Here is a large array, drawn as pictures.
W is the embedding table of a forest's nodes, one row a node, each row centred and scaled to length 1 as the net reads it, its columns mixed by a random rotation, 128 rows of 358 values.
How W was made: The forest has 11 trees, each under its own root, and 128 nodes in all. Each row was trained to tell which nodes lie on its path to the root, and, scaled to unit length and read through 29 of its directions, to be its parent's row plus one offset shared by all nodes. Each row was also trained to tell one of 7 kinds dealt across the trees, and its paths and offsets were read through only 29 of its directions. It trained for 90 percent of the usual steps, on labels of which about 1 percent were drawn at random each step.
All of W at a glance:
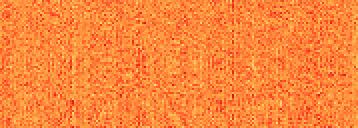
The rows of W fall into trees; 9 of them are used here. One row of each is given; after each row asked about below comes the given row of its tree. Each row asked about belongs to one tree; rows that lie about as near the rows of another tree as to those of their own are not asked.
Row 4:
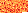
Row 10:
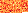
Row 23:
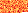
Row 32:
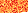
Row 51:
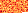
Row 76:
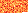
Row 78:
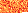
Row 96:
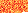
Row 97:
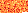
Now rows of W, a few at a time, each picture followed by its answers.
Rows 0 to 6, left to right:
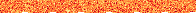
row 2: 23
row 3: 78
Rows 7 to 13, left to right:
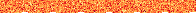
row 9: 76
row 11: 23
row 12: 97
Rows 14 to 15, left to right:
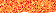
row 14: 32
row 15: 32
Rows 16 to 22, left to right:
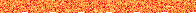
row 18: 23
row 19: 23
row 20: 23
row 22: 51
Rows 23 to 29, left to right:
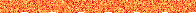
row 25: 4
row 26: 32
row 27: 78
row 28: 97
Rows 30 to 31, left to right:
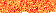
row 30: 78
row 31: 97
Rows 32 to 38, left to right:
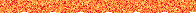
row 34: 76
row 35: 4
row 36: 96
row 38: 78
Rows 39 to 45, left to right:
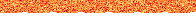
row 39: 76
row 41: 51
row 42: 51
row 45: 78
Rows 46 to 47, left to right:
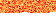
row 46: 76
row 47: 32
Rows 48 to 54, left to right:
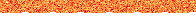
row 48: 51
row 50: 23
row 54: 78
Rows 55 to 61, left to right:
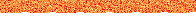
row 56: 51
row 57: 78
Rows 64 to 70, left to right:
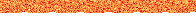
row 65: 51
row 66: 51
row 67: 78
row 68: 51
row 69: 51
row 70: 78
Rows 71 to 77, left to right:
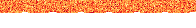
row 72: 51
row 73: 51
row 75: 10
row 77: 23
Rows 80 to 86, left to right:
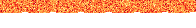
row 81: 97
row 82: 76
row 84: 78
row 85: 10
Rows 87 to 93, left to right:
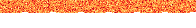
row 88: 78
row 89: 96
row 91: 23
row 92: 78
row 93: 4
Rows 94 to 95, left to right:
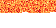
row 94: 97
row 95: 51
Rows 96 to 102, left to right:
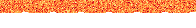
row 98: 78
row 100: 23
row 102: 23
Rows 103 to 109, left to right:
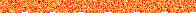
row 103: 23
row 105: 96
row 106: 51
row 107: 23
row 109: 76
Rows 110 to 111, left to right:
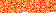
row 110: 78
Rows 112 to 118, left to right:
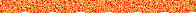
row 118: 51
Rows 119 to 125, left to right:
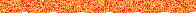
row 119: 10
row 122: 78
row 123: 51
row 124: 32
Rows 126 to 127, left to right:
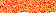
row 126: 96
